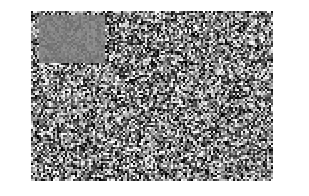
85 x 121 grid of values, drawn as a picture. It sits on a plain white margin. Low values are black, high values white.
No row or column stands out. No regular stripes run through it. The top left is the smoothest part. The values spread evenly over their range. In the top left lies a patch that is calmer than the rest. The texture is fine-grained noise. Neither half mirrors the other.
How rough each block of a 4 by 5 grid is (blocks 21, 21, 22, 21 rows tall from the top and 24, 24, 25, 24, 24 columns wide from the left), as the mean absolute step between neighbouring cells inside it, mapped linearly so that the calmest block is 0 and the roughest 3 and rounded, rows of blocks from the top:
01333 | 22333 | 33333 | 33333
